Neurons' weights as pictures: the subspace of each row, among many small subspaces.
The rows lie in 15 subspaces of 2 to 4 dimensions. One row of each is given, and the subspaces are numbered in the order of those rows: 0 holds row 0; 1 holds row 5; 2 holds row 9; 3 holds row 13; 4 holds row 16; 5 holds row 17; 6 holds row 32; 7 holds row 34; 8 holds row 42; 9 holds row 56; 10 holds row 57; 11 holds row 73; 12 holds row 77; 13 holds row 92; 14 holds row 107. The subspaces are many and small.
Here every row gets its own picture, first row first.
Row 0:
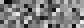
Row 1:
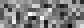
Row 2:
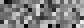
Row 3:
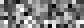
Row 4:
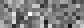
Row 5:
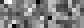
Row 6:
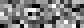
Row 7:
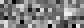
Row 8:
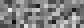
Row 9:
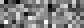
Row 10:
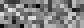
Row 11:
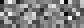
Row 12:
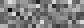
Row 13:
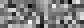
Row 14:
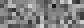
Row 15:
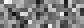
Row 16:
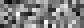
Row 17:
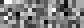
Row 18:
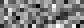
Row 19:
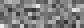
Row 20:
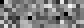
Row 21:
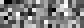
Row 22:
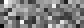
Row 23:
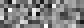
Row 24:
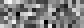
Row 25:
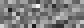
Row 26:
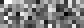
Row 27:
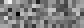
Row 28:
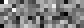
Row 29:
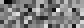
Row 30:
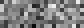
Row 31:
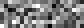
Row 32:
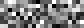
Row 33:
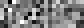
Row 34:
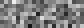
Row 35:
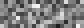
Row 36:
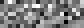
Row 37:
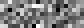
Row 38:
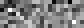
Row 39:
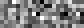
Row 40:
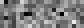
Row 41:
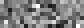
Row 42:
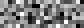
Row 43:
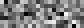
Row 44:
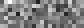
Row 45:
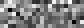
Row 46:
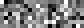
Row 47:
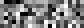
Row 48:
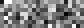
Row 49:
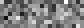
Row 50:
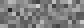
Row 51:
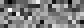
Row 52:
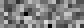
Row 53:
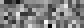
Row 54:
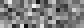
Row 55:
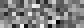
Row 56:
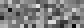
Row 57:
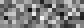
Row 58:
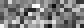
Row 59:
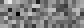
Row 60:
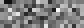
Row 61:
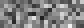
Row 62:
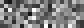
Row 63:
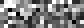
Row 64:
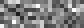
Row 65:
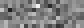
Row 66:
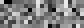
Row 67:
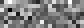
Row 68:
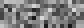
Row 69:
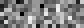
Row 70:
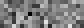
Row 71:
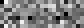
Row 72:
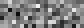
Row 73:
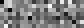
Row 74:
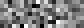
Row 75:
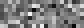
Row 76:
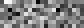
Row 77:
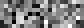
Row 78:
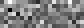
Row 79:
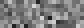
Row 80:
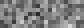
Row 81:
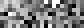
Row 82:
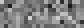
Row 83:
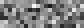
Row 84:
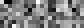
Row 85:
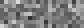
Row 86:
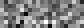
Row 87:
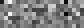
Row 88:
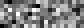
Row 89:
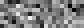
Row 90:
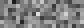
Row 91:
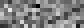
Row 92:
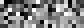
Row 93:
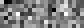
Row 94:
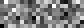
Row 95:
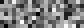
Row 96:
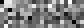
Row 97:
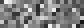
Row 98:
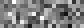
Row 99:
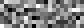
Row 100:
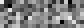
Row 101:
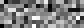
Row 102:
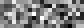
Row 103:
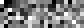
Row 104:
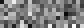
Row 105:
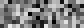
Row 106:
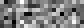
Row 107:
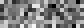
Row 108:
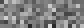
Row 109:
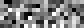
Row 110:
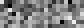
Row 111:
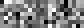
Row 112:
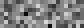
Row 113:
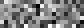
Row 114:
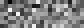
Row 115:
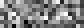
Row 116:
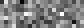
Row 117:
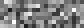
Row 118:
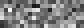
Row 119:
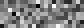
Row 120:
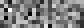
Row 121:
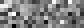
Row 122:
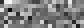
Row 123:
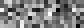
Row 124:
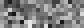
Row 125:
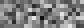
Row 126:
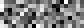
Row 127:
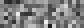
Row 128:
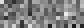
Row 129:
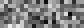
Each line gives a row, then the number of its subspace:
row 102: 10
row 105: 14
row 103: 11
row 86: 14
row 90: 7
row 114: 13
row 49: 8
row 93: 5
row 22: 3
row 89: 14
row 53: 4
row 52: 2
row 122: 6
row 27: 5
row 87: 8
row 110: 3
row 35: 8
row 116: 9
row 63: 11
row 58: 14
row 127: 4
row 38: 11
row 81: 11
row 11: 8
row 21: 5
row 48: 13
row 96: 11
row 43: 9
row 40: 9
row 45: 11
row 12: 6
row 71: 11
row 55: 1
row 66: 1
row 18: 13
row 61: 10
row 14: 3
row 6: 2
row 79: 1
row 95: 12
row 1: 10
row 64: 14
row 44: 13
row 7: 10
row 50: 6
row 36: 8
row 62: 7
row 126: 8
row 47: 4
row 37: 8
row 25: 13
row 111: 5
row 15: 1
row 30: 14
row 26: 13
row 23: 7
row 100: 3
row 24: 4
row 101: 2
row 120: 10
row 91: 4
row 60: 0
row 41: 1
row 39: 7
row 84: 1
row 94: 3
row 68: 7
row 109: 9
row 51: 6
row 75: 2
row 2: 0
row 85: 2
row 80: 12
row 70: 12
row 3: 14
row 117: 9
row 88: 4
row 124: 3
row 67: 6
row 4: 12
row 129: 14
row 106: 9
